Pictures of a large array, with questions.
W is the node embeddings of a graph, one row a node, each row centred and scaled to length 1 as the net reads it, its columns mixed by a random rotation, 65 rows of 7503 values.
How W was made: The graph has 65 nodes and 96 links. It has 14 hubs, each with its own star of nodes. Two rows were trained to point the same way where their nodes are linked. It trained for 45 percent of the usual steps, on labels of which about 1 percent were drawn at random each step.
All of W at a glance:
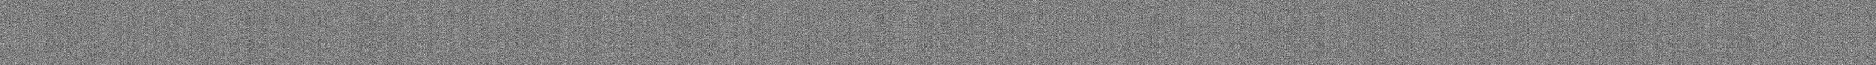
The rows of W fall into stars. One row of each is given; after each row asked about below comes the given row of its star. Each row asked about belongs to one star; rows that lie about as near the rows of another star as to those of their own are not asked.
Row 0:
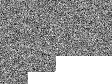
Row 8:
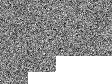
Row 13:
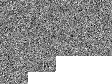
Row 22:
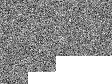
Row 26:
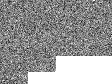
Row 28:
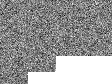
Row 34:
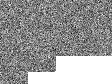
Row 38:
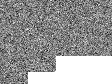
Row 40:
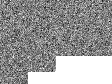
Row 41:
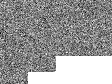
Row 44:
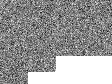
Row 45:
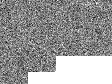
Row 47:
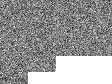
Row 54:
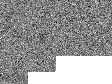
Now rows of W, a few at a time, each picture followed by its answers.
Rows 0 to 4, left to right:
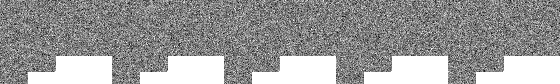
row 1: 34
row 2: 22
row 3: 54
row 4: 8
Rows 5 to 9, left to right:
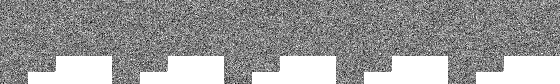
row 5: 0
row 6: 26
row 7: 47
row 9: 28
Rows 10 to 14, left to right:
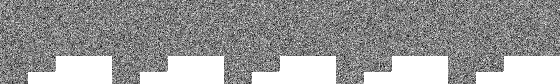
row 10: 41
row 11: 40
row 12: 38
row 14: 28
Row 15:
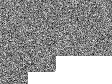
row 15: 22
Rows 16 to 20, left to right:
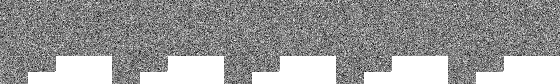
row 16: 45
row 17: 8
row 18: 22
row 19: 45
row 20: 8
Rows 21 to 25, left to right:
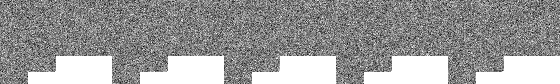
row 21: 47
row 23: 26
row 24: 44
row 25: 38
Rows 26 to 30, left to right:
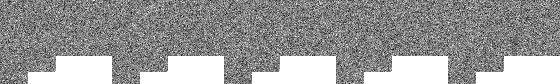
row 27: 34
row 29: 38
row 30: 28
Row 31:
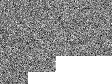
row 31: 41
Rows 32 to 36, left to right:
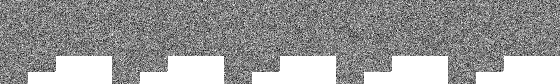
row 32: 0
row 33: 26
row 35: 54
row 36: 38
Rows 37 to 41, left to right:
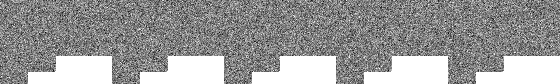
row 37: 28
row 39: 13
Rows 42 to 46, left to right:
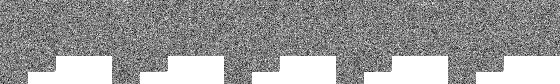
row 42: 13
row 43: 44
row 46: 26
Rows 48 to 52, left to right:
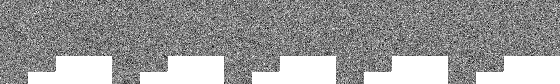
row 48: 34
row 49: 41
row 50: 40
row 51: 40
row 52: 8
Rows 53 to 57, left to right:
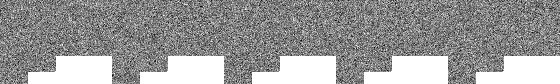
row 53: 45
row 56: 38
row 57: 47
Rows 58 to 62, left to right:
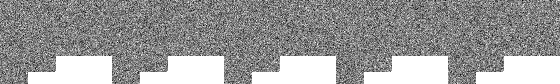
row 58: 41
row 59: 13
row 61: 44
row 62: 40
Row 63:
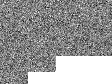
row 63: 40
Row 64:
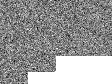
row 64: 0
